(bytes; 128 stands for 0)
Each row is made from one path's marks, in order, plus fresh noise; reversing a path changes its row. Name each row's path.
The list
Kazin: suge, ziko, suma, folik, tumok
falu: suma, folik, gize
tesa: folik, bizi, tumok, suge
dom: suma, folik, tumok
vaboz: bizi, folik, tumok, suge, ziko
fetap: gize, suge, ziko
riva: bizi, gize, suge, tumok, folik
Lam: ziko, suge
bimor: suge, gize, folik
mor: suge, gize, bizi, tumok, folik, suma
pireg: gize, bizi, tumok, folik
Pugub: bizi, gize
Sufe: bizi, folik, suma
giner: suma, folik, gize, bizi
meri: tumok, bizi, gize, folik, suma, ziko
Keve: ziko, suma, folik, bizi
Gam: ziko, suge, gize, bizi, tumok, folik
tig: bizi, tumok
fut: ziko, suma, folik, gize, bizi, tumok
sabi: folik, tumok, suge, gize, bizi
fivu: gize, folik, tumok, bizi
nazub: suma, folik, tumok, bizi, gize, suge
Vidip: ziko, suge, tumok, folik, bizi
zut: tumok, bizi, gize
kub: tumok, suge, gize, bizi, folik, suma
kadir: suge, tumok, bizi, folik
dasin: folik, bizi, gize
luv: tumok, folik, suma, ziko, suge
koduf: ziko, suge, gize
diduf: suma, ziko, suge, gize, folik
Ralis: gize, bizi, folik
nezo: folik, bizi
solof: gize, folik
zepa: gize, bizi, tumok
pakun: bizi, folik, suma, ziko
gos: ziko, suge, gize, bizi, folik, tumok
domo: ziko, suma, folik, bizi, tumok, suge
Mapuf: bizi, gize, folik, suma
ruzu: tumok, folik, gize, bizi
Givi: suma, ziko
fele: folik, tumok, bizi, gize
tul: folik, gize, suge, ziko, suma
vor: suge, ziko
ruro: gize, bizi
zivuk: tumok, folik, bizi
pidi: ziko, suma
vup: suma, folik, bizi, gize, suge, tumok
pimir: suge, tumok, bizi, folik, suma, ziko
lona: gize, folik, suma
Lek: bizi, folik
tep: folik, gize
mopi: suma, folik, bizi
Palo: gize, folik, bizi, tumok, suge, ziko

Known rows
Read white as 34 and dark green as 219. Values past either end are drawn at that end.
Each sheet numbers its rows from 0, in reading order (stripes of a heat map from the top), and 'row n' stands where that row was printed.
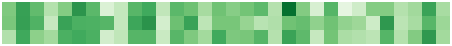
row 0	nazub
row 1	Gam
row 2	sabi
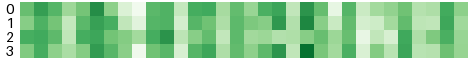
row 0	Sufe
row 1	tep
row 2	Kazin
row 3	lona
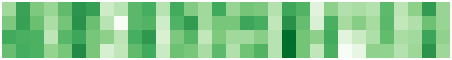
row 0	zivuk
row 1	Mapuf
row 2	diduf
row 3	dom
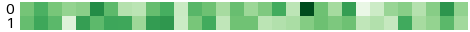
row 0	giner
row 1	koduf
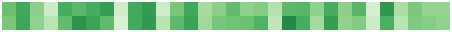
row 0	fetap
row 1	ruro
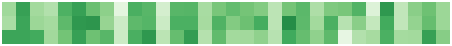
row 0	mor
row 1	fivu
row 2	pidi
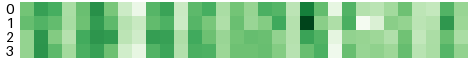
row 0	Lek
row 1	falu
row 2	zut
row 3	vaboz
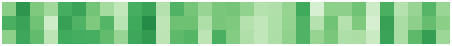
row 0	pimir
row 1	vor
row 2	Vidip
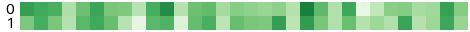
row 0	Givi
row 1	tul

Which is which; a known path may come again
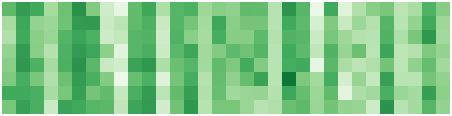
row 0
pakun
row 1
ruzu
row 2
sabi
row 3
Palo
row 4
tig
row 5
solof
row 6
pidi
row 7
Gam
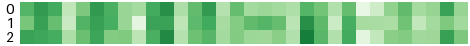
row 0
domo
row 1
Pugub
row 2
Givi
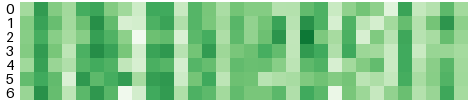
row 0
kadir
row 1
nezo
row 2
lona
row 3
zepa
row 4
kub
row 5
koduf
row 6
tesa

